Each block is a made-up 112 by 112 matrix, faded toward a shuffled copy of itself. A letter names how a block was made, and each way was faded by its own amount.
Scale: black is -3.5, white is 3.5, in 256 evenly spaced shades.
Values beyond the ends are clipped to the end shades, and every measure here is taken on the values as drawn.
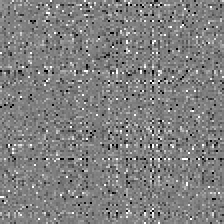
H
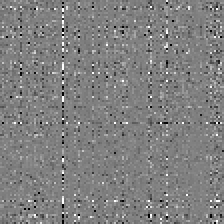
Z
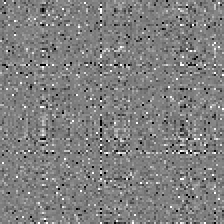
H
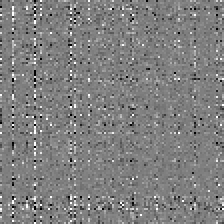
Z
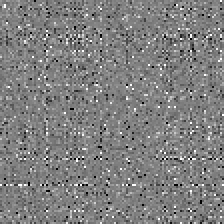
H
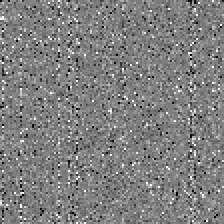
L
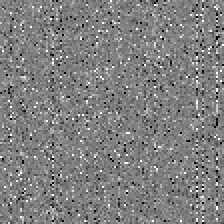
L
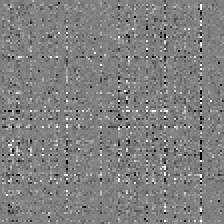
Z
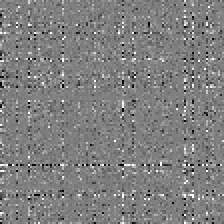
Z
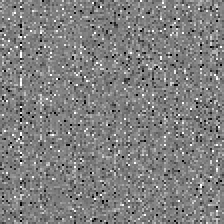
L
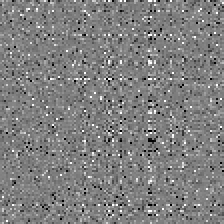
H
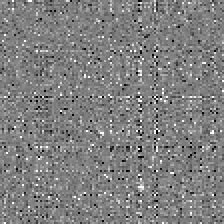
H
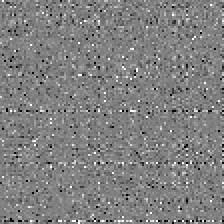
H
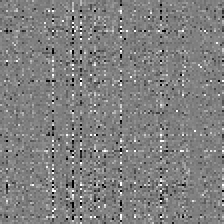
Z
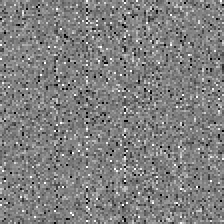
L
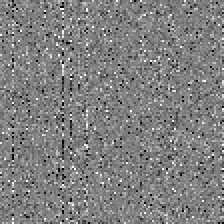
L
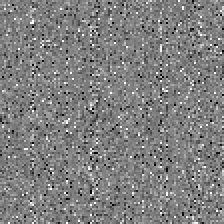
L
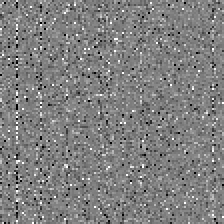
L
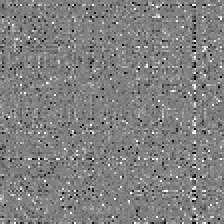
H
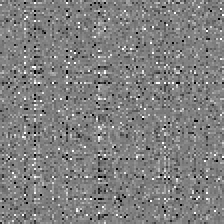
H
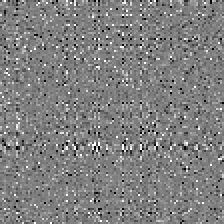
H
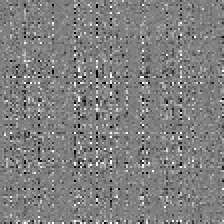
Z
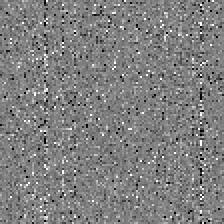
L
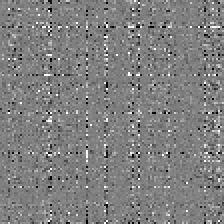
Z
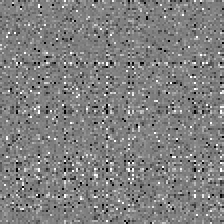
H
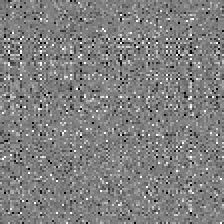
H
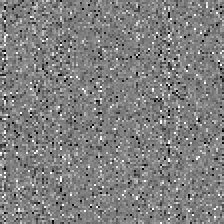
L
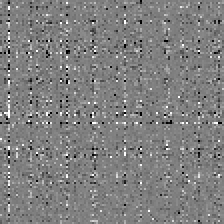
Z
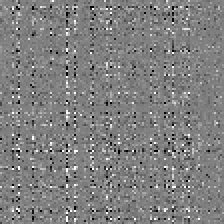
Z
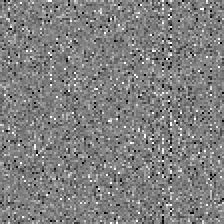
L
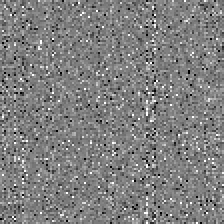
L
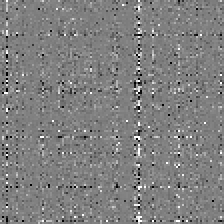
Z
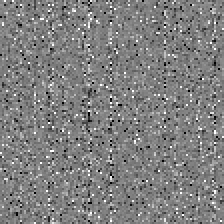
L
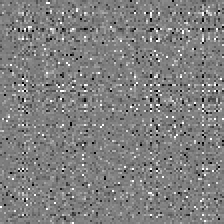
H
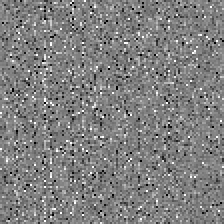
L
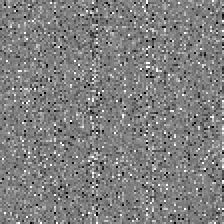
L
